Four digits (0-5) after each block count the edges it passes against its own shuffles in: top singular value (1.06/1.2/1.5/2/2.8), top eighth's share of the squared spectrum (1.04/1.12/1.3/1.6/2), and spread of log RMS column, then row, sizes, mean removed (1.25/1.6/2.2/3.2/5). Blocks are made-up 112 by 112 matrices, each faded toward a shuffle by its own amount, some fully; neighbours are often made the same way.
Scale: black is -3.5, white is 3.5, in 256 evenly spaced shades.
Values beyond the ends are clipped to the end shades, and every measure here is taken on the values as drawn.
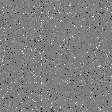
3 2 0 0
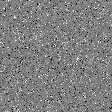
1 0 0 0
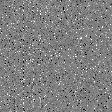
3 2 1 0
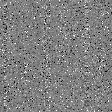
3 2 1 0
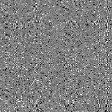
4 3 3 2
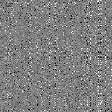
4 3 3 1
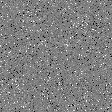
1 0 0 0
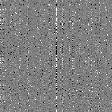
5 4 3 1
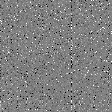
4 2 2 0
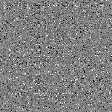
3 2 1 1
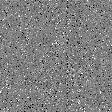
3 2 1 0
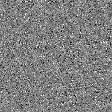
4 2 1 1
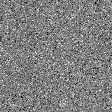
1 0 0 0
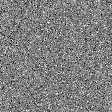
2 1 0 0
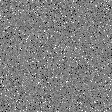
0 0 0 0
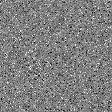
3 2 1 1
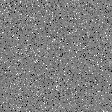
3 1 0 0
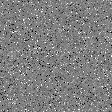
2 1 0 0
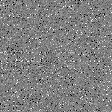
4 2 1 1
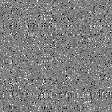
4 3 2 2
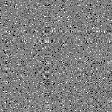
4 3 2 2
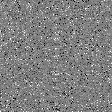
3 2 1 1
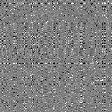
5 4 3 3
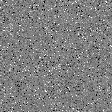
3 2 0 1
